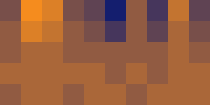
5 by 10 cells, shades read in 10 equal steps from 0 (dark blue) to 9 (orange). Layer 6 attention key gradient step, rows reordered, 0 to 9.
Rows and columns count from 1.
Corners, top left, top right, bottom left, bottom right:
4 3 5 6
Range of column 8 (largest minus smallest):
4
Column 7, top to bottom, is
5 5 5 6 5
